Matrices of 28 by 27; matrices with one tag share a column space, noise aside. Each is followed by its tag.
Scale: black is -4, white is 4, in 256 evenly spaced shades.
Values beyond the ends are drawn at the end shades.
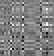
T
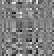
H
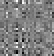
H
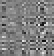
T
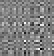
T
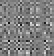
T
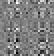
H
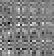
T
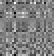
H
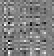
T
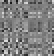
H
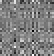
H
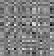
T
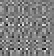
T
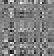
H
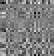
H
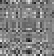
H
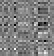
T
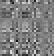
H
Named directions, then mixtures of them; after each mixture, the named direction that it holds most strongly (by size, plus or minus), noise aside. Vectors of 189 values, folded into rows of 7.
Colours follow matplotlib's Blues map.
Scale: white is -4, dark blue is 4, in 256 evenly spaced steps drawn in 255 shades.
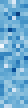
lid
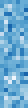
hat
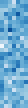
lid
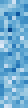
lid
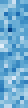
lid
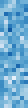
hat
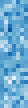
hat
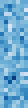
hat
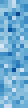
lid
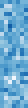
hat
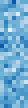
lid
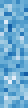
hat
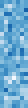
hat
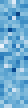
lid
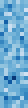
hat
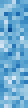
hat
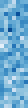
lid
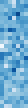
lid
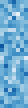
lid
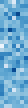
lid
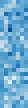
hat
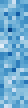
lid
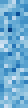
lid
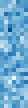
hat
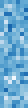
hat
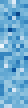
lid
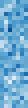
hat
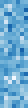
hat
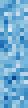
hat
